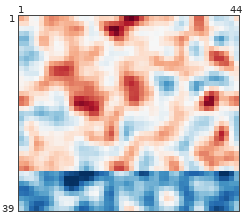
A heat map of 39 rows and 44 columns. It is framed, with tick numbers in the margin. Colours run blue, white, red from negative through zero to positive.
Grain: blotchy. Lone odd cells: none. Seam: horizontal, 80% of the way down, the top part higher. Average level on the scale: 50%. Stripes: none.
